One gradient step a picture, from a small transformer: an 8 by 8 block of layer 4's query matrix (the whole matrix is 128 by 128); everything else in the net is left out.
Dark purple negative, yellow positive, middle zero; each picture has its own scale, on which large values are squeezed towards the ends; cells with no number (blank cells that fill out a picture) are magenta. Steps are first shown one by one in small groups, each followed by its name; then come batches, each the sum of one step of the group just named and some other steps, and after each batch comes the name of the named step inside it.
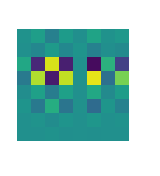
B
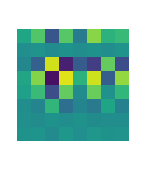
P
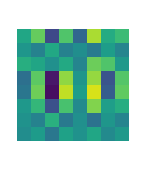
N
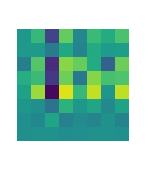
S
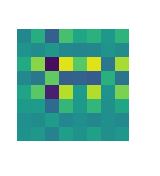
S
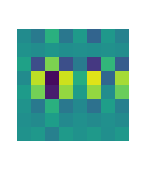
B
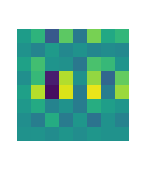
P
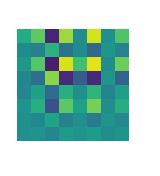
N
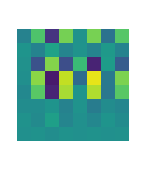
B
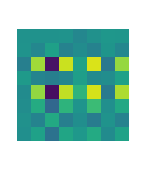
N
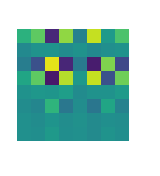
P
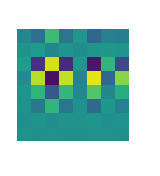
B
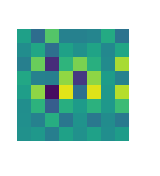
P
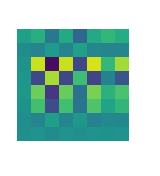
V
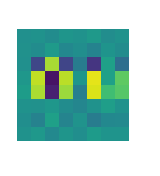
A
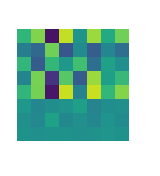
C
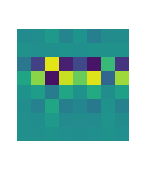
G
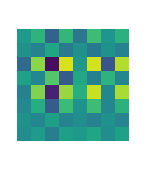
V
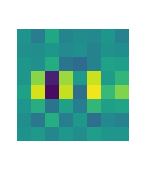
A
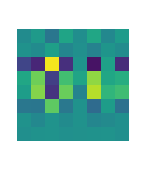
A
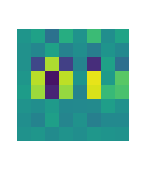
A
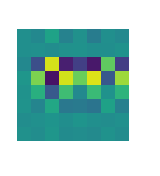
G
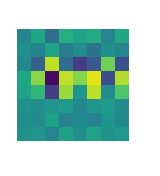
G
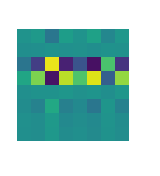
G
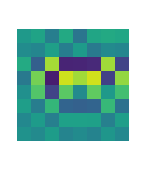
V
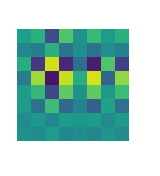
C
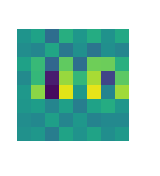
V
